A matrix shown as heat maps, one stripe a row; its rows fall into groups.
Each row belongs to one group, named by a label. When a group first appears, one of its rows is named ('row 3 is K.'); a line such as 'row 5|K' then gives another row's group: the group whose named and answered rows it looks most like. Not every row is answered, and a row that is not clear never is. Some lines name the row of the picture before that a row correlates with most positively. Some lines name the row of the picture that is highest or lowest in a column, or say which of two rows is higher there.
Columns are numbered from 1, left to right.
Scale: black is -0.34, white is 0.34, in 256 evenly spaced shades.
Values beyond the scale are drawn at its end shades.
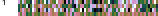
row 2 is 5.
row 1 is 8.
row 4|8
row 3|8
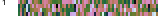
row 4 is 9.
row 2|5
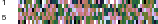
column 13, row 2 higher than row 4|Yes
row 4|9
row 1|5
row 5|5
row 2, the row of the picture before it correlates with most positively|1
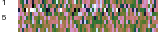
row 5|8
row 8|9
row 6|8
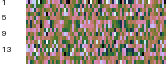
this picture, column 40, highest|13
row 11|9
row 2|5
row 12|8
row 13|9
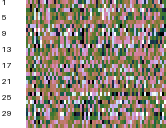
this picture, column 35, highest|21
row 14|8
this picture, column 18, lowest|26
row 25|8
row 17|5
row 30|5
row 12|8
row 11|5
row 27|5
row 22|8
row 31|8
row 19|9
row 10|5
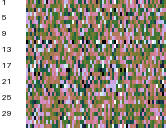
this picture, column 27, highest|18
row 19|8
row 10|5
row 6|9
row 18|8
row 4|9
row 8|8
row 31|9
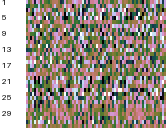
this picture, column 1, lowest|3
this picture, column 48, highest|23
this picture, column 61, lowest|18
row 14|9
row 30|8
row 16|9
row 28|8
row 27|8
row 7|5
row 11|8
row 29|5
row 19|9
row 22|8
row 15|5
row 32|9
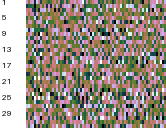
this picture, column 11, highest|27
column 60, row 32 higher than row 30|Yes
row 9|8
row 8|8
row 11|8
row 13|8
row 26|5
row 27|9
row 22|5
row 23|8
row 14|5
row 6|9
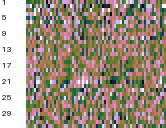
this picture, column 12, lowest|2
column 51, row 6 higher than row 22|Yes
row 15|9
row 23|5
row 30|8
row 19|8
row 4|9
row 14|5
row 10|5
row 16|9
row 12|5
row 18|9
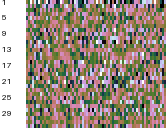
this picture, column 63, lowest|21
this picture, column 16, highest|19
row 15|5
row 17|9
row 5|9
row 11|9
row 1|9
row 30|8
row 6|8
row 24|8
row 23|9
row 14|5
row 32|8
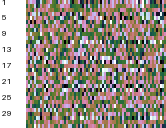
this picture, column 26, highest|27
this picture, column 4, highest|18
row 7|8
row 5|9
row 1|5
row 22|9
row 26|8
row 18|5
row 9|5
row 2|5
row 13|9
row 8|5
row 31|5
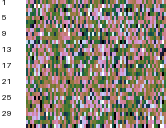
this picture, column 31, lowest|32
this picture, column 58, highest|25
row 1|8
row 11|8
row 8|5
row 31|8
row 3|9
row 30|9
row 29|9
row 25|8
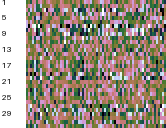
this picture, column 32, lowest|7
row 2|5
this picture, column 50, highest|20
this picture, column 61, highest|27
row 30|8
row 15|5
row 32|5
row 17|5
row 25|5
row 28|9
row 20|5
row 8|5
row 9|5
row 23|5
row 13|9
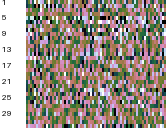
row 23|5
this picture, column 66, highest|9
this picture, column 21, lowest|32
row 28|9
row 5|8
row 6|5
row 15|9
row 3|8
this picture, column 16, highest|5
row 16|5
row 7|5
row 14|8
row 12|8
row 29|9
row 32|9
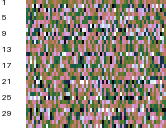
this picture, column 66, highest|2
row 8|8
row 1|9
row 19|8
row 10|9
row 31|8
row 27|5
